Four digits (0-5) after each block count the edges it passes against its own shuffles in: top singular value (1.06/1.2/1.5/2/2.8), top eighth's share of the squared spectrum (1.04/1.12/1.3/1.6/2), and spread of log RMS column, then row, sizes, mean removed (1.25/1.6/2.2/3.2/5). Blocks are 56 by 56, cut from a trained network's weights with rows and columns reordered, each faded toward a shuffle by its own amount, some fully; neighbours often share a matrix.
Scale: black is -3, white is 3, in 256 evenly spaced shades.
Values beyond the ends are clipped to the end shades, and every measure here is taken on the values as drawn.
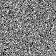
0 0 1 0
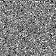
2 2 0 1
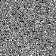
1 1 0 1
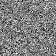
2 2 0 0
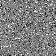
0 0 0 0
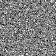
1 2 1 0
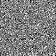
2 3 1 1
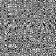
3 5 3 2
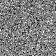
0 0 0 0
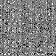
2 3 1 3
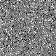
0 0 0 0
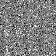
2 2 0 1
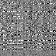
3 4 0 4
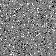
0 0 0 0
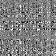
3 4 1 4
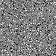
0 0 0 1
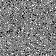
0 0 0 0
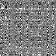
3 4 4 1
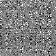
2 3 3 1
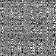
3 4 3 1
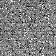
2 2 2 0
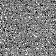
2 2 2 0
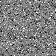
0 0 0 0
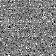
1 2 2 0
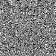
2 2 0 0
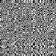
4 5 3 3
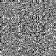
3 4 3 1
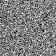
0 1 0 0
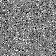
1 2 0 1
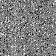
1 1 0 1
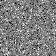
0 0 0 0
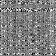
3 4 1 4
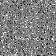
1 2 0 1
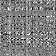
3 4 0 4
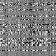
3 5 1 4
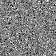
0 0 0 0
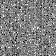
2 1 0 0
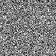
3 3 1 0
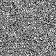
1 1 0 0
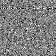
2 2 0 1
